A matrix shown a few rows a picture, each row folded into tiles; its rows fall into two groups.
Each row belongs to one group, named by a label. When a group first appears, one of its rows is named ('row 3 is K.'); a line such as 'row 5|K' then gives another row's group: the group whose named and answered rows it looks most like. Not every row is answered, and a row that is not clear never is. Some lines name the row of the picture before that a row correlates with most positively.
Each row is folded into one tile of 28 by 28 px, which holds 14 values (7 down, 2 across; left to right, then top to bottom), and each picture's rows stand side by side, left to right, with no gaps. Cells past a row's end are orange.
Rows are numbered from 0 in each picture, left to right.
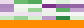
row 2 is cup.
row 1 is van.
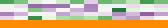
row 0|van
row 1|cup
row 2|cup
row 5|van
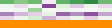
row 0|van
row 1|van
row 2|van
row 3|van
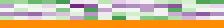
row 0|van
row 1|van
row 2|van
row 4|cup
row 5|cup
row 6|van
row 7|van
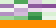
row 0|cup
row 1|cup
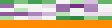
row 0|van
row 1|van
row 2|cup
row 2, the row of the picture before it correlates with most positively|1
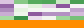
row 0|cup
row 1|van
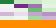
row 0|van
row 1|van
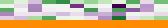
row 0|van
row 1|cup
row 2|van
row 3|van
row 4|cup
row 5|cup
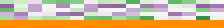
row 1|cup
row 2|van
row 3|cup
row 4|cup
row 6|van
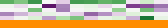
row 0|van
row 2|cup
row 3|van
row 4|van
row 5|cup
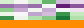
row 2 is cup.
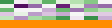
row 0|van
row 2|cup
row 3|van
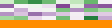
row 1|van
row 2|cup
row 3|van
